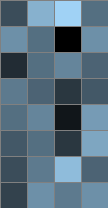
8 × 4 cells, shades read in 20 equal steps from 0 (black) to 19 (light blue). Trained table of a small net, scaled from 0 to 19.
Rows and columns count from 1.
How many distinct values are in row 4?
4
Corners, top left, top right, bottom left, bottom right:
7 10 6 13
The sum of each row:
52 36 35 33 38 38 44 43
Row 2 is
13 10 0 13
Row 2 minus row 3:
9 0 -12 4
